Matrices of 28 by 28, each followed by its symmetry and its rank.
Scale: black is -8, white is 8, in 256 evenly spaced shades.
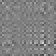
symmetric, rank three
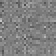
neither, rank five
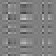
neither, rank one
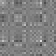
symmetric, rank three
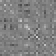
symmetric, rank five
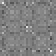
symmetric, rank five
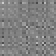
symmetric, rank three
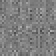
neither, rank five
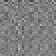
neither, rank five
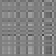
neither, rank one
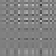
neither, rank one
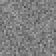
neither, full rank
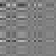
neither, rank one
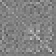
symmetric, rank five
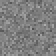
neither, full rank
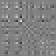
symmetric, rank three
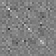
symmetric, rank five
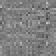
neither, rank five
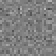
neither, rank five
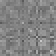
symmetric, rank three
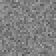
neither, full rank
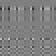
neither, rank one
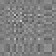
symmetric, rank three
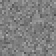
neither, full rank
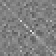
symmetric, rank five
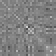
symmetric, rank five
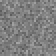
neither, full rank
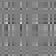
neither, rank one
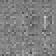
neither, rank five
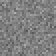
neither, full rank
